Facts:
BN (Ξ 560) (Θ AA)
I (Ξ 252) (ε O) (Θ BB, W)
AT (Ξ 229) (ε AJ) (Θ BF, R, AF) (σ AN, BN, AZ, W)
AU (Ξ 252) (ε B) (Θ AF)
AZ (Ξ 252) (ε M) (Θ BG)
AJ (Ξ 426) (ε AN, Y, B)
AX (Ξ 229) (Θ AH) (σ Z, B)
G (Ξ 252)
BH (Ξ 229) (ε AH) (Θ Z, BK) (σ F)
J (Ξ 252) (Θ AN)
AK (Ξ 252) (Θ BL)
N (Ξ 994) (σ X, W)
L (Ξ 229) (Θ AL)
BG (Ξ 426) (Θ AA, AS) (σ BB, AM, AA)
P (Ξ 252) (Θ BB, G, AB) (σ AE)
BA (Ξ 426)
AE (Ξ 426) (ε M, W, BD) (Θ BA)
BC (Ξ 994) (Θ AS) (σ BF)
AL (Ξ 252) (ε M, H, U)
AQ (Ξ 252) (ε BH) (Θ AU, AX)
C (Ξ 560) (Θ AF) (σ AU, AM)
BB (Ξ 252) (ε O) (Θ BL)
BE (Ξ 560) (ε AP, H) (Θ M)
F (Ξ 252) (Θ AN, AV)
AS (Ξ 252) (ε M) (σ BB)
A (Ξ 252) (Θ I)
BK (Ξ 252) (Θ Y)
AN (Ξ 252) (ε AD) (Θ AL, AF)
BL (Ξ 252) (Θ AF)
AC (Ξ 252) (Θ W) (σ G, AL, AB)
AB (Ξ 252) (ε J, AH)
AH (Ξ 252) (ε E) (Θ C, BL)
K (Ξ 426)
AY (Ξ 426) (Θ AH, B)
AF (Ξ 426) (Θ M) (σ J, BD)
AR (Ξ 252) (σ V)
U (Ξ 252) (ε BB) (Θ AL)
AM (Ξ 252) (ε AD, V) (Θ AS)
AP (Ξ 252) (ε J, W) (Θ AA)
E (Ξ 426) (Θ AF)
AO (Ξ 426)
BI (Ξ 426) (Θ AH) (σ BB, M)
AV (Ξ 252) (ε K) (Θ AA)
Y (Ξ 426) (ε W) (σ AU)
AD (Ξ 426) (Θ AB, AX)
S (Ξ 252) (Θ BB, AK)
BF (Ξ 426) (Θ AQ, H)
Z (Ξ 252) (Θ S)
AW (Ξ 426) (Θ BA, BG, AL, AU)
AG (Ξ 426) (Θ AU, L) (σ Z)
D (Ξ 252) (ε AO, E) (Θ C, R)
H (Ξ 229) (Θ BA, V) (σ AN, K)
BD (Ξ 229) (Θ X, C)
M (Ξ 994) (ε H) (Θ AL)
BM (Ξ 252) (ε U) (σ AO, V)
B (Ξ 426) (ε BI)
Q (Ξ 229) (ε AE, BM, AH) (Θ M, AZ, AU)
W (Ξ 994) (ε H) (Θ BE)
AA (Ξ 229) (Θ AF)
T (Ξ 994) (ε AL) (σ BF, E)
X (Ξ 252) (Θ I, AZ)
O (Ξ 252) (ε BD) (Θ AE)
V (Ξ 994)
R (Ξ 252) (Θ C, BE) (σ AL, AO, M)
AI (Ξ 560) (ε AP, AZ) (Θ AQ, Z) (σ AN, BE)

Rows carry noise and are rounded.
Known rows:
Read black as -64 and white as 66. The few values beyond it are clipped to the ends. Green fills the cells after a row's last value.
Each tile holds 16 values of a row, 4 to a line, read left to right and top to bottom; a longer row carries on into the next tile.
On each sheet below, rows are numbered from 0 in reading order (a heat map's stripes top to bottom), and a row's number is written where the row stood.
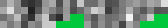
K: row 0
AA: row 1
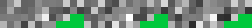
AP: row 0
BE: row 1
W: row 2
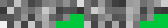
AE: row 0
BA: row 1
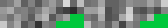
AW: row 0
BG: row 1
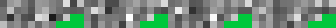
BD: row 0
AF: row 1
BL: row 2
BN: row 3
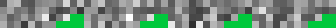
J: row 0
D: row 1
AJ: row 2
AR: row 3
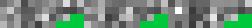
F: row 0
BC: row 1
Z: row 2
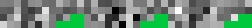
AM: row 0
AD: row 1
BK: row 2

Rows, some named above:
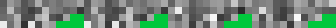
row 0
AJ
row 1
AJ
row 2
A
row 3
AX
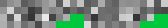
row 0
AY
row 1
U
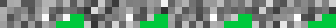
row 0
E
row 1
AL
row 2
AQ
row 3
BE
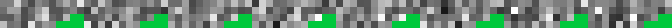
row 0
AZ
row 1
AE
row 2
L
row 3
BH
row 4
E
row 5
AU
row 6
BB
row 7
G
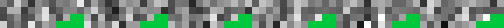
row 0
AS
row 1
B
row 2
AN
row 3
AO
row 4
AB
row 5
BH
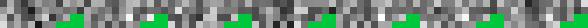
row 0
BI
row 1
E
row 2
BM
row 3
V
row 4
AQ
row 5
Q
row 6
AV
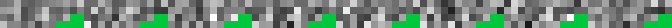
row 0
BG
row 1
O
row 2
AH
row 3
AM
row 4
T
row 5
B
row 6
BH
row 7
AW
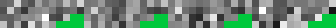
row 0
BE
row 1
BF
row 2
P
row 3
Y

